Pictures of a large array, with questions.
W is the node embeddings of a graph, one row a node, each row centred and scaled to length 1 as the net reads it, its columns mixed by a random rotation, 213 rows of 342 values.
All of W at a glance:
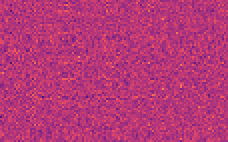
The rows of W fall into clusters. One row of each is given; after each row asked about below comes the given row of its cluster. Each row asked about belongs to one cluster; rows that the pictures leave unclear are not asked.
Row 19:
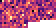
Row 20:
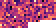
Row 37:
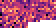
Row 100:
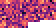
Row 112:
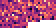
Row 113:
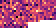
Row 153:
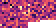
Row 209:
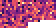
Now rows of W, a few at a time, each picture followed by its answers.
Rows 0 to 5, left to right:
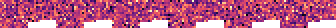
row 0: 20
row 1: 153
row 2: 113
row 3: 37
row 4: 100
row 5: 112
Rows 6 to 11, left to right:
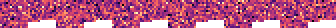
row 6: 153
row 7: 19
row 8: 153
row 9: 37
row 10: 112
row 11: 20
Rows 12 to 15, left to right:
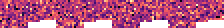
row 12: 100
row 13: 153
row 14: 112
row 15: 153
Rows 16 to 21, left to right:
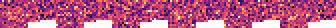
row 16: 19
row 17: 153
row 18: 113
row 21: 19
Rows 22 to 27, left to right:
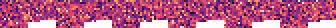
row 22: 153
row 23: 37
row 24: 112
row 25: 100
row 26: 113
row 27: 209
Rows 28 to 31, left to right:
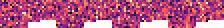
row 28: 153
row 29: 112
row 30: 112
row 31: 209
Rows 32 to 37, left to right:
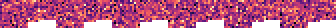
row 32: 113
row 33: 153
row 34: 209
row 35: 100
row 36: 112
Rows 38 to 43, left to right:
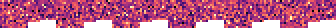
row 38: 19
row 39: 100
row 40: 153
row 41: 112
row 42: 100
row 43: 19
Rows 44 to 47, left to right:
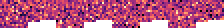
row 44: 112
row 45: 100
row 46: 113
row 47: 19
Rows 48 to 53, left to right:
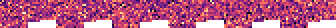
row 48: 153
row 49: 153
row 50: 19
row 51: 113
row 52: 100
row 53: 112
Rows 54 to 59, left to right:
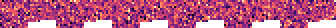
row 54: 37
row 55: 112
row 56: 112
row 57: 112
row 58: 112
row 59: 20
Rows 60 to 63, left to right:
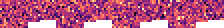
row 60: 100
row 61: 112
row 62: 100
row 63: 19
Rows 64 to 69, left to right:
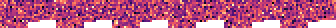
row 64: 20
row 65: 100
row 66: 100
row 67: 20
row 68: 209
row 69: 20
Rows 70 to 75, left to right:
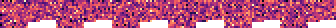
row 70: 37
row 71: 20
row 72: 113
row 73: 100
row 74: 153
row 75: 113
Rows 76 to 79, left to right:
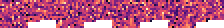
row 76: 113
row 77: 100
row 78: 209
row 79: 209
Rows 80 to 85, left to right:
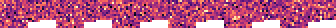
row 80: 20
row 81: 153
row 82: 100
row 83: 113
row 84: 19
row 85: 112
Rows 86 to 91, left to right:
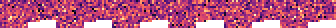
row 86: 19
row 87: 37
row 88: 19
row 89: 113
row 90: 37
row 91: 20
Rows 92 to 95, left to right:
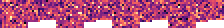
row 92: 19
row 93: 153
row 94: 153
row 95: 153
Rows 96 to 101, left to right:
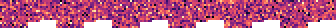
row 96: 113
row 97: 113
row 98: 209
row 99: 20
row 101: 209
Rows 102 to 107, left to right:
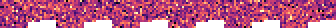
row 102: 112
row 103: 37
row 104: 153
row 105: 209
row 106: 113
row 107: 19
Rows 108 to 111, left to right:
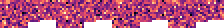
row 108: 100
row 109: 19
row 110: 100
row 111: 100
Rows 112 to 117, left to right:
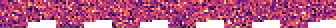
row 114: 37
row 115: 113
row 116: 100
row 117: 153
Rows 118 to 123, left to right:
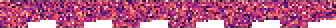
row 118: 19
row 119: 153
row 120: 20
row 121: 37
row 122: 112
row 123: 153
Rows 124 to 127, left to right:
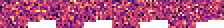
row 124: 113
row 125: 112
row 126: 113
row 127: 153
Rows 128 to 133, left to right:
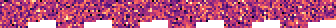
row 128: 113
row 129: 19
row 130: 113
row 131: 209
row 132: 112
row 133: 153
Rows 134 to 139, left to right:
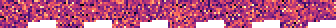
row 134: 112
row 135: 113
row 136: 100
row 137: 19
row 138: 153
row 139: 37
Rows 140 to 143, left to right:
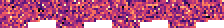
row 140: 19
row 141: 209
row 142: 20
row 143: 20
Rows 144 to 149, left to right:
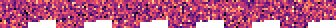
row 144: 100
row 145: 100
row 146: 100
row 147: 112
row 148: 37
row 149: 112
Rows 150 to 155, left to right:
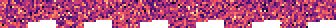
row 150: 20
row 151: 153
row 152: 19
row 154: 19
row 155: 113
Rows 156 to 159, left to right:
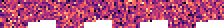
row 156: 37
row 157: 19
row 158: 209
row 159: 112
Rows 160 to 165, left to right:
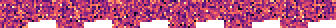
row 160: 20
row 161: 20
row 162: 100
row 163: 113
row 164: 100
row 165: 20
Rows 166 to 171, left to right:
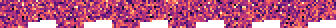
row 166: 209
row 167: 153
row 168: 20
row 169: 100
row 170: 153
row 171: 209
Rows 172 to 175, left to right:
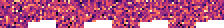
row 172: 112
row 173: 37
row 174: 113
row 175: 113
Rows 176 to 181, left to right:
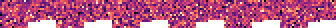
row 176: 37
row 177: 100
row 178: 100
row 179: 153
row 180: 113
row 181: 37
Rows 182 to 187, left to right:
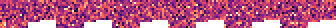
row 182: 100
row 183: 112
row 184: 209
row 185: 153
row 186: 153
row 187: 153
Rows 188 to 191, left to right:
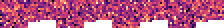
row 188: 37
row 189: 100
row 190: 209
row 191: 112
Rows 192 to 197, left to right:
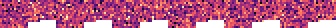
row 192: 209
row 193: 19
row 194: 112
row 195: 209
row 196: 20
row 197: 20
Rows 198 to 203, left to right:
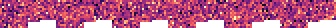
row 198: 209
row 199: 19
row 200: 100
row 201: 100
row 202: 19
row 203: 20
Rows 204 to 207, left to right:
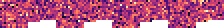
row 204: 19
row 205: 20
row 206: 209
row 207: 113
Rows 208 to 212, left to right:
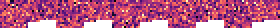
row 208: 19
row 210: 37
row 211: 112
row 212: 209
